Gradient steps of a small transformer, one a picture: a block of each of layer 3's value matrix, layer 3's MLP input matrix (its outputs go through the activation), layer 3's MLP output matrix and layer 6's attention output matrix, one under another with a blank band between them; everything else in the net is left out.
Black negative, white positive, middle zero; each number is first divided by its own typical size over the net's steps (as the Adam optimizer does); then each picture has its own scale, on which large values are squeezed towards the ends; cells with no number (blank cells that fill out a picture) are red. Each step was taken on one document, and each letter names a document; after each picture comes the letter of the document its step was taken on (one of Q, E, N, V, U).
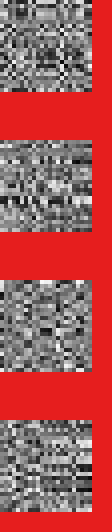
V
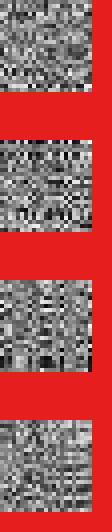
V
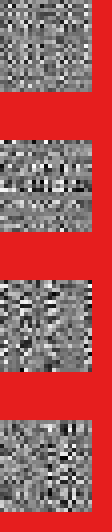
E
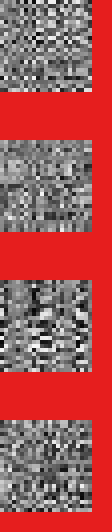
V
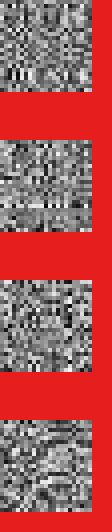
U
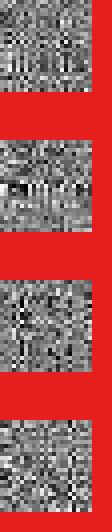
E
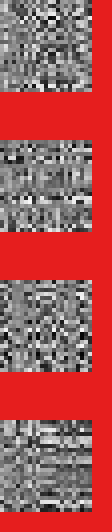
V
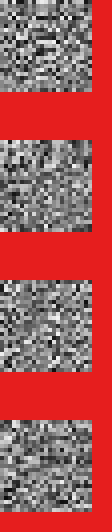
U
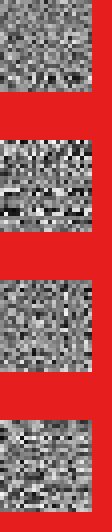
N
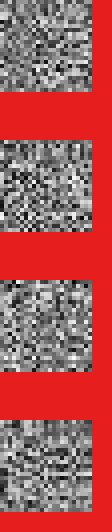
N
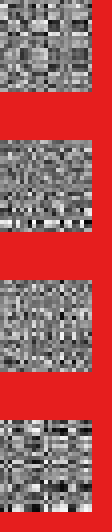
N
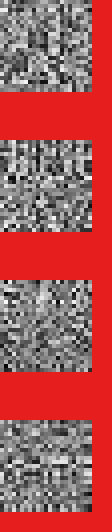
N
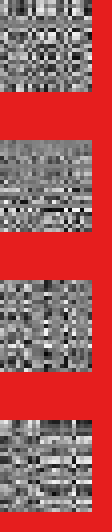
V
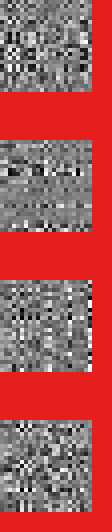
E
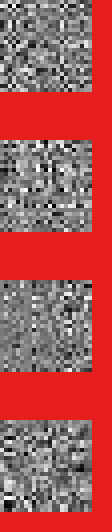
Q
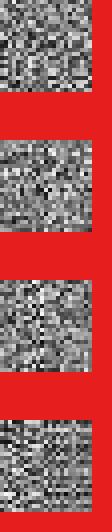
N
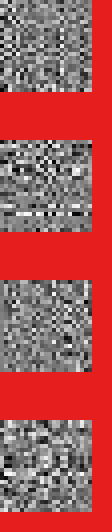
Q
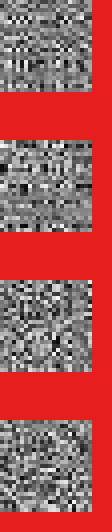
E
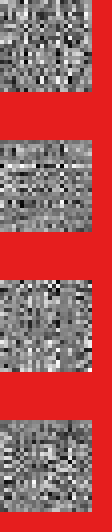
E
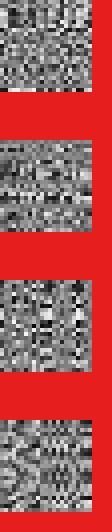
N
